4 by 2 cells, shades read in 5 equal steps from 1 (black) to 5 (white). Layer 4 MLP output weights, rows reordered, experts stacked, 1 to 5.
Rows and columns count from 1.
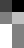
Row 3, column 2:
3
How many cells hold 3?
3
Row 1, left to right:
2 1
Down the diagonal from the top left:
2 4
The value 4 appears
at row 2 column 2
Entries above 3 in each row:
0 1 1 1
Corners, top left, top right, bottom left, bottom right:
2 1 5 3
